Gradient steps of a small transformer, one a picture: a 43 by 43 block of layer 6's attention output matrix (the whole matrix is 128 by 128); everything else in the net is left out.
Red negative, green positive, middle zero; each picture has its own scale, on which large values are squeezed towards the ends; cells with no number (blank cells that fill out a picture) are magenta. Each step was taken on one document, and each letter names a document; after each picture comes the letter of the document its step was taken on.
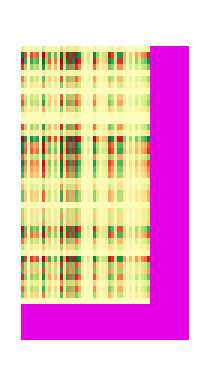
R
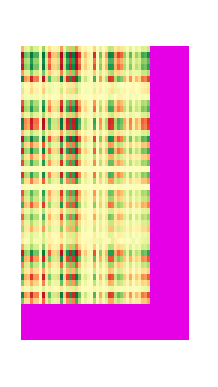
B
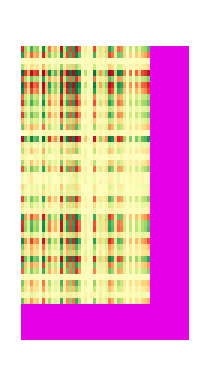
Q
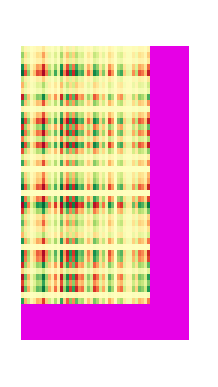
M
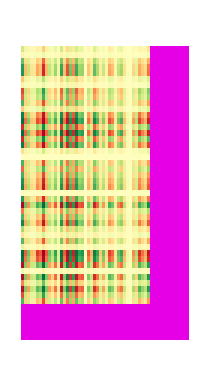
M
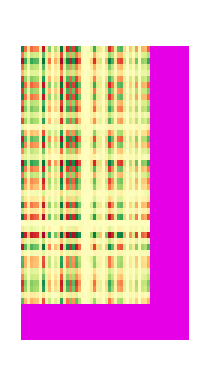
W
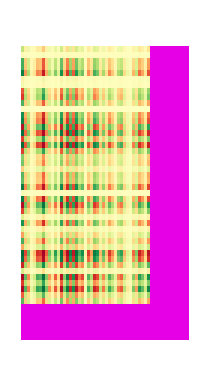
M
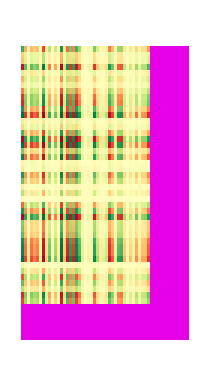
W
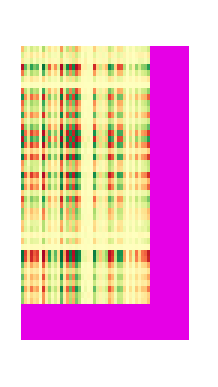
W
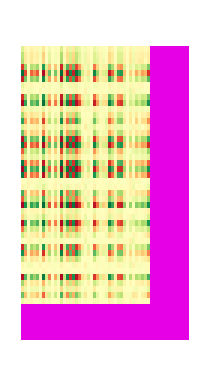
Q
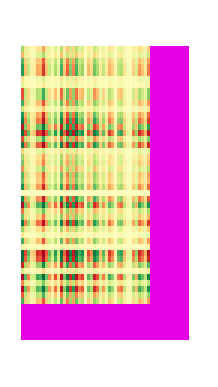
M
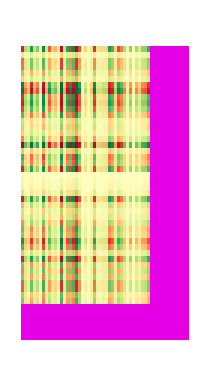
Q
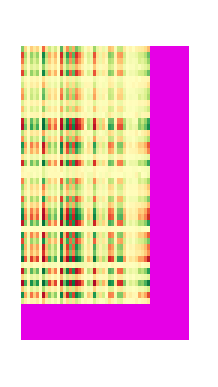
R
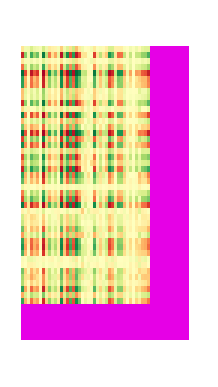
Q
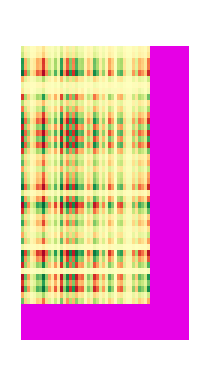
M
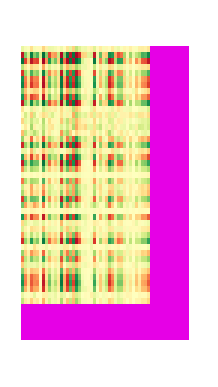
Q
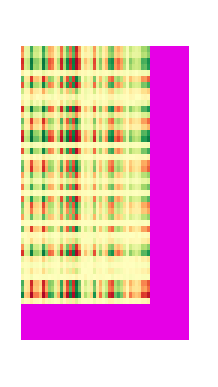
B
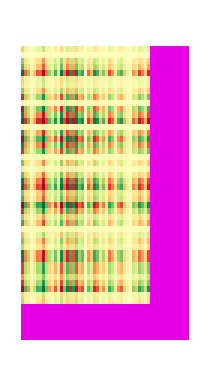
M
